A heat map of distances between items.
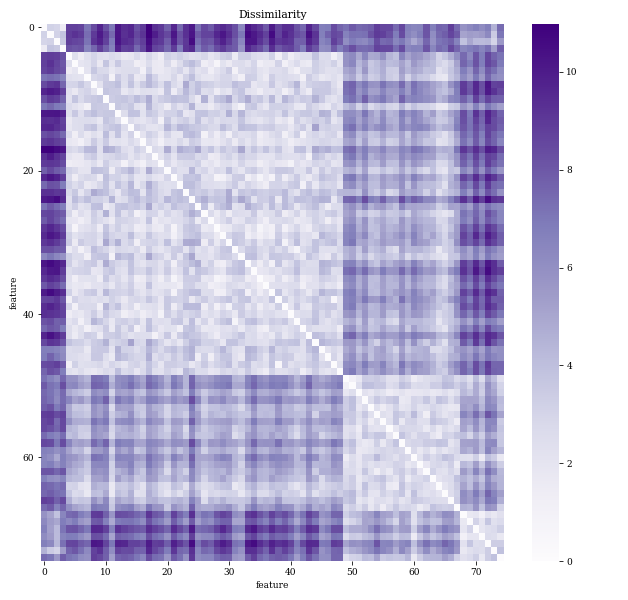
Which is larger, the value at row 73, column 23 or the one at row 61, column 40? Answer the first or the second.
the first
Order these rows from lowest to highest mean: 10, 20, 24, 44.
20, 44, 10, 24
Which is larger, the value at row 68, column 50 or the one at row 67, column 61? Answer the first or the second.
the first
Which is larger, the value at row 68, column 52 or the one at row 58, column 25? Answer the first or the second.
the second
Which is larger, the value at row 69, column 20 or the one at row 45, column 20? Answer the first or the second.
the first
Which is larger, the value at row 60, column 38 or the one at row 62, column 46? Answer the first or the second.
the first
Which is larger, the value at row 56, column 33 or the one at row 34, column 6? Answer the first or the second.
the first
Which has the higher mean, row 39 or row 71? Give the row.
71
